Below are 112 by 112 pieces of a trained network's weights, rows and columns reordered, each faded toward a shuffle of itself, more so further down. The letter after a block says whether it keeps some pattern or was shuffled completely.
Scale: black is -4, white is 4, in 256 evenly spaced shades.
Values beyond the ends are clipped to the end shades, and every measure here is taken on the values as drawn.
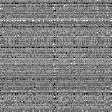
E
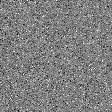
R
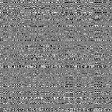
E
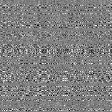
E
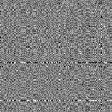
E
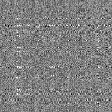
E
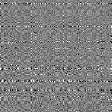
E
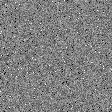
R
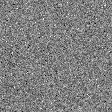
R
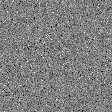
R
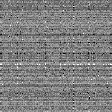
E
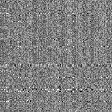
E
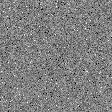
R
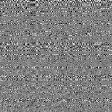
E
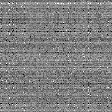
E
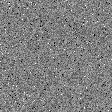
R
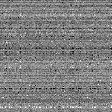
E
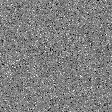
R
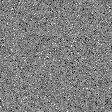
R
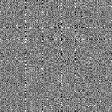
E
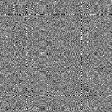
E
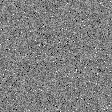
R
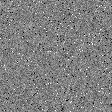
R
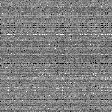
E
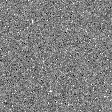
R
